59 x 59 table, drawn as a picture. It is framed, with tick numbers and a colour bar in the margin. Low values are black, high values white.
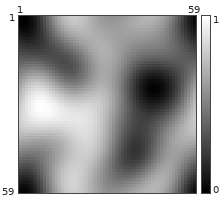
The middle left is the ninth with the highest average. The texture varies smoothly and slowly. On average the colour sits 50% of the way up the scale. The top middle is the calmest part.
